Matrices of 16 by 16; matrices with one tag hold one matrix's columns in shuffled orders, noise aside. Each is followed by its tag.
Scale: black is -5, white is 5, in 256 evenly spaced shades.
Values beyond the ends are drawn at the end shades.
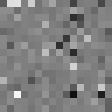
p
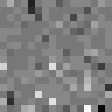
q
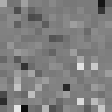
q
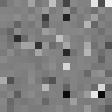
p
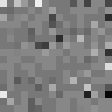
p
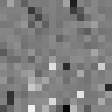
q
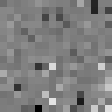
q
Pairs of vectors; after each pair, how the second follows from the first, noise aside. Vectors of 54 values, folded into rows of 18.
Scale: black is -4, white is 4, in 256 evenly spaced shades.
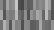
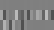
partly zeroed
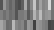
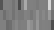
partly zeroed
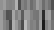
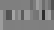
partly zeroed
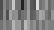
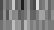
copied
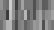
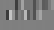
partly zeroed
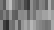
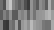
copied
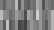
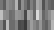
copied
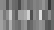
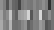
copied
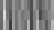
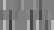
partly zeroed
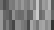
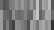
copied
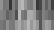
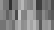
copied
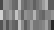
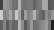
copied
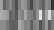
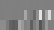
partly zeroed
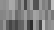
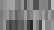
copied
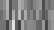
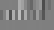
partly zeroed
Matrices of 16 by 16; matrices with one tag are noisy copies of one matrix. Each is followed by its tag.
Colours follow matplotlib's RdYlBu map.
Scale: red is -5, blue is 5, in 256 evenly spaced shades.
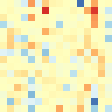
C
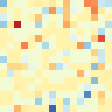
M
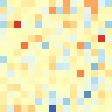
M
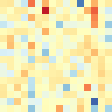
C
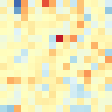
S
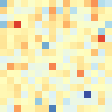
M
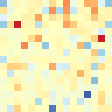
M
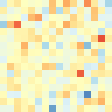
M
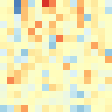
S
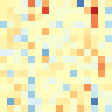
C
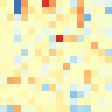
S
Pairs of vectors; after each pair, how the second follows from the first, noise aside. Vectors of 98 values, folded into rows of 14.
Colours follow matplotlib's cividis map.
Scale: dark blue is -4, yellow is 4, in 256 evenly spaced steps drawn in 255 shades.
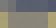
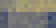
negated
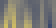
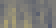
shrunk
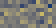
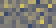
negated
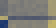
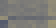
shrunk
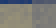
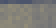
shrunk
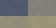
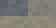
shrunk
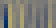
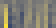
negated
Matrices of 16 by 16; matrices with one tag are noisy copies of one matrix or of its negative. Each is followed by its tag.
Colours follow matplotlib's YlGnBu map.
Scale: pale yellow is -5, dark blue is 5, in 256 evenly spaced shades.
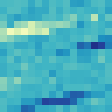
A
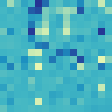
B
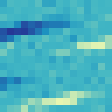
A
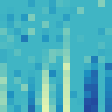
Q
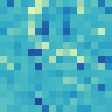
B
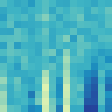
Q
